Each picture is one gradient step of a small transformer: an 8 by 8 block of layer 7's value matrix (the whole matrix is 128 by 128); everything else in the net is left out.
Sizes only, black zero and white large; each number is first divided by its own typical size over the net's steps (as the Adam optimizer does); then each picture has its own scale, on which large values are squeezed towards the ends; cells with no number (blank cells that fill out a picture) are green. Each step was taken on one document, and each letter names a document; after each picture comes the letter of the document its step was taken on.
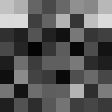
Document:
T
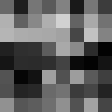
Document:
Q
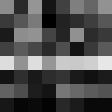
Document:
T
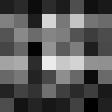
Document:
T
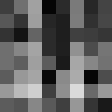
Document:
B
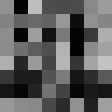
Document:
T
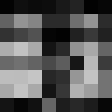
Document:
B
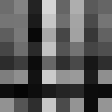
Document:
T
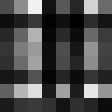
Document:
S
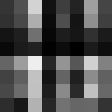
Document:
S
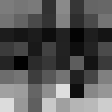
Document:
Q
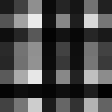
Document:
S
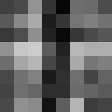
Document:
B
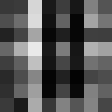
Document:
S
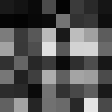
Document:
Q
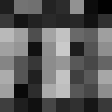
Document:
B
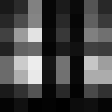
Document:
S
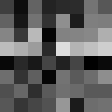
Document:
T
